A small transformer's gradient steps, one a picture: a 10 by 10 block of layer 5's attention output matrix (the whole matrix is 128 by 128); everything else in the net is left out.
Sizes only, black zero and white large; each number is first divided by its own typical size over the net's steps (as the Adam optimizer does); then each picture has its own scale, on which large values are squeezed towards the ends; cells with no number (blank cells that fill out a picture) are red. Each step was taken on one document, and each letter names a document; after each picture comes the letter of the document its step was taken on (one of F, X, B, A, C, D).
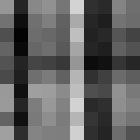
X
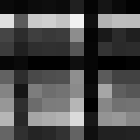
X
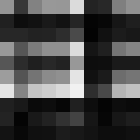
X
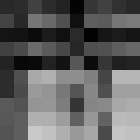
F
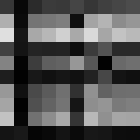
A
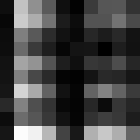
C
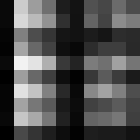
C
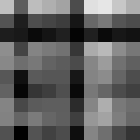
A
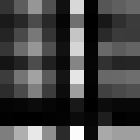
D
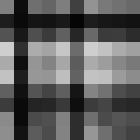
A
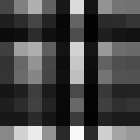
D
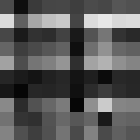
A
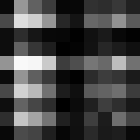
C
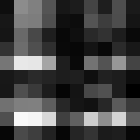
C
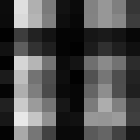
C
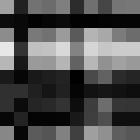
A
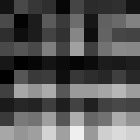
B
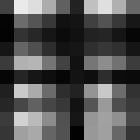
C
